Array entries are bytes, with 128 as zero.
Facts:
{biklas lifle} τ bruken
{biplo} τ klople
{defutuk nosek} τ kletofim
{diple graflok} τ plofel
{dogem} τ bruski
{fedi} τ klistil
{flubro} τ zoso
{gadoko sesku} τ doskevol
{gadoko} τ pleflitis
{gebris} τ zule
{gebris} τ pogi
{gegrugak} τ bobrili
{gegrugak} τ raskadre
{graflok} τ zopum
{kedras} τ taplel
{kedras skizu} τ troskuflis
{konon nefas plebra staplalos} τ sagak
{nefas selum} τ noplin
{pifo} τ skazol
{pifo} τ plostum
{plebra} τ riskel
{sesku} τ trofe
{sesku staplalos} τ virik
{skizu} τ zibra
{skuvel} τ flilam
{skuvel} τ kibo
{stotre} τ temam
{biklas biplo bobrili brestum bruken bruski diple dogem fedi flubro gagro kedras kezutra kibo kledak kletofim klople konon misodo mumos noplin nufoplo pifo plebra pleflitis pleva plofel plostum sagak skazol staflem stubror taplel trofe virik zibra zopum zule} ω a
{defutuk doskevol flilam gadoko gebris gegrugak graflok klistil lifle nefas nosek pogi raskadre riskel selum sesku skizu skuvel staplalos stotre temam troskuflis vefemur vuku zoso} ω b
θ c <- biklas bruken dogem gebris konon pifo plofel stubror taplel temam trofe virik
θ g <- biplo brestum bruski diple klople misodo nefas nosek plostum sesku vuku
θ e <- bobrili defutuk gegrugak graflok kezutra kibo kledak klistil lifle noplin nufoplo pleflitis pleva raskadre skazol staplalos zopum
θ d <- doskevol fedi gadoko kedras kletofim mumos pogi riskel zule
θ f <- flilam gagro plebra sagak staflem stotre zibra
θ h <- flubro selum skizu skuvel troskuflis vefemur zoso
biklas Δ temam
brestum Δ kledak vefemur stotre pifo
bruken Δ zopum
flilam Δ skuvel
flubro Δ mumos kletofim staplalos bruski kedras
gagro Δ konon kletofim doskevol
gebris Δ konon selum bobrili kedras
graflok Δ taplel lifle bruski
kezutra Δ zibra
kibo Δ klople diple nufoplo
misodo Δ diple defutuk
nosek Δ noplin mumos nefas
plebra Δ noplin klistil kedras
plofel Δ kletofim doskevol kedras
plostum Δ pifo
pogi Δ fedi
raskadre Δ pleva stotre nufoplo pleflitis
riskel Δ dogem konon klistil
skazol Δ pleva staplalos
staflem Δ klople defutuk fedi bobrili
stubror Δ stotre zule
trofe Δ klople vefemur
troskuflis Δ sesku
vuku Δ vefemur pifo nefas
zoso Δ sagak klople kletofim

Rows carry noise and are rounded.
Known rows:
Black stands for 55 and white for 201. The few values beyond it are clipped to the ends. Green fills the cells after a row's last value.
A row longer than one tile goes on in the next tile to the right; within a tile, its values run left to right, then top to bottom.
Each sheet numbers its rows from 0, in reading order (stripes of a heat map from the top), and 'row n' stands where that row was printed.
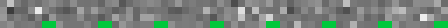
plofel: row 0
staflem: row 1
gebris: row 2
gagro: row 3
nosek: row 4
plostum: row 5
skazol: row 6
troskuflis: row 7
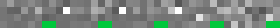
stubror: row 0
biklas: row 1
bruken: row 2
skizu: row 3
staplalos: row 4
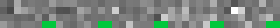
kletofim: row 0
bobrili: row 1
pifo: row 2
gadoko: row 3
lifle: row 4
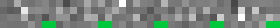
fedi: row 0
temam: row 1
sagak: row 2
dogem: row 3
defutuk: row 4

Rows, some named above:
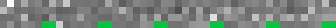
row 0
sagak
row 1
kibo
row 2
zoso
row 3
gegrugak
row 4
vefemur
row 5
klistil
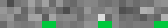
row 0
temam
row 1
raskadre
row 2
diple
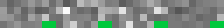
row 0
vuku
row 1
nefas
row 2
selum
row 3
zopum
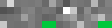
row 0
kibo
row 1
lifle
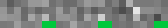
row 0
vuku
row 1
vuku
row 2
fedi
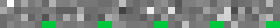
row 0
sagak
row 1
bruski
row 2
plofel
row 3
pifo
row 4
graflok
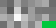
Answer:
sesku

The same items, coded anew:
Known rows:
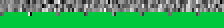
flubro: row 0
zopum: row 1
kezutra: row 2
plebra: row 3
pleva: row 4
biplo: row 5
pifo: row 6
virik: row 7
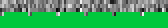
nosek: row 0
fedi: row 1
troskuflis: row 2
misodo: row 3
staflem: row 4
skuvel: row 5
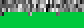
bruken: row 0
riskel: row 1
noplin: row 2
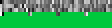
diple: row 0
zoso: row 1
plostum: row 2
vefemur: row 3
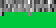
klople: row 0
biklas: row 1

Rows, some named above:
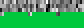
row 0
gegrugak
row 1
doskevol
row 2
sagak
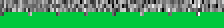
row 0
plostum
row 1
klistil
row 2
virik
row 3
virik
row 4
kibo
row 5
taplel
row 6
konon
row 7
nefas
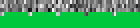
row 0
stotre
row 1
troskuflis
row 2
graflok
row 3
plostum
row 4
lifle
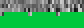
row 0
bruski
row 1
klistil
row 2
flilam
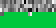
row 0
konon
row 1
skizu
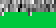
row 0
staplalos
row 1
vuku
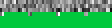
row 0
gegrugak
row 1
bruski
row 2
skuvel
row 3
defutuk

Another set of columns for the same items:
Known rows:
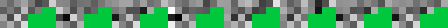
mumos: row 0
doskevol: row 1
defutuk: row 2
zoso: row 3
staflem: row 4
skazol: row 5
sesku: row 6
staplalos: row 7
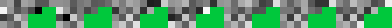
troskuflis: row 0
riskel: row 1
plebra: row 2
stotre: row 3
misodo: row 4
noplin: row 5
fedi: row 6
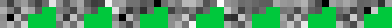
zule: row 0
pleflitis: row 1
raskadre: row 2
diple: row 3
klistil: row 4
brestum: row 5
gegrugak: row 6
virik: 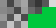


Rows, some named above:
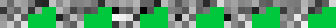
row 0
plebra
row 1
vefemur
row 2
dogem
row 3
kletofim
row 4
graflok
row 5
kedras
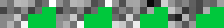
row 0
diple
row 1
diple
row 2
flubro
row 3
temam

